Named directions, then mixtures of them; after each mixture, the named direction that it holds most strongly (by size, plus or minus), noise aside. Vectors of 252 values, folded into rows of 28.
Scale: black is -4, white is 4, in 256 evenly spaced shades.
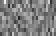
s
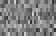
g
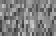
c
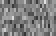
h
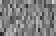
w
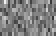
s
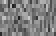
s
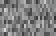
h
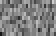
w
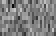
h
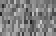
c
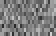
s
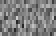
c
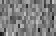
w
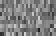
g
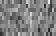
s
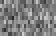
h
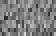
c
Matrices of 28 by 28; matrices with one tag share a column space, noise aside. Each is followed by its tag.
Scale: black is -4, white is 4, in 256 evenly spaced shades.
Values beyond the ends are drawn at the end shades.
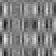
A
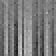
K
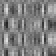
A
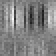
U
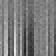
K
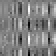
A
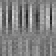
U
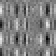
A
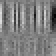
U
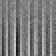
K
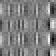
A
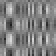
A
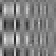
A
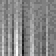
K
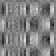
A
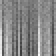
K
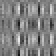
A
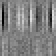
U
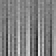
K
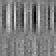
U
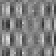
A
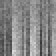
K
